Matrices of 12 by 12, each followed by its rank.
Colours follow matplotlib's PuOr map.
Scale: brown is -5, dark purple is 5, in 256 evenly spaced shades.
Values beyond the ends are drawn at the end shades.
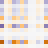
one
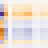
one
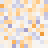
full rank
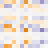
two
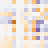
two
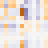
two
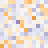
full rank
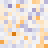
full rank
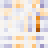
two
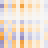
one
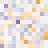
full rank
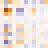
two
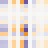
one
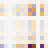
one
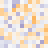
full rank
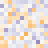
full rank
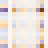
one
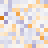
full rank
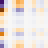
one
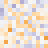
full rank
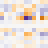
two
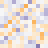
full rank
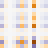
one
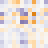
two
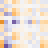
two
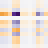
one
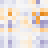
two
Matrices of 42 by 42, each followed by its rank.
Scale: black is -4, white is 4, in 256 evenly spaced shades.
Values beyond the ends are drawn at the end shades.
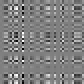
one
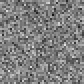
full rank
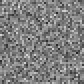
full rank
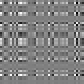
one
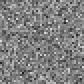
full rank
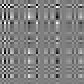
one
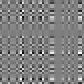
one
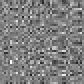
five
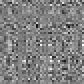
five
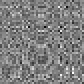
five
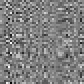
five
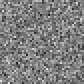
full rank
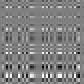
one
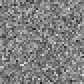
full rank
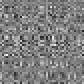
five
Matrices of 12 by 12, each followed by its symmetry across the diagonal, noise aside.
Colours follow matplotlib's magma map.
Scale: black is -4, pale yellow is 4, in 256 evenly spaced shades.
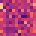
neither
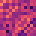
symmetric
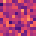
antisymmetric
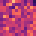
neither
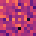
symmetric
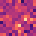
symmetric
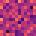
symmetric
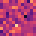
antisymmetric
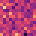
neither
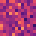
neither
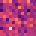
antisymmetric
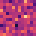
antisymmetric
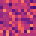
antisymmetric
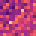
symmetric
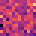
neither
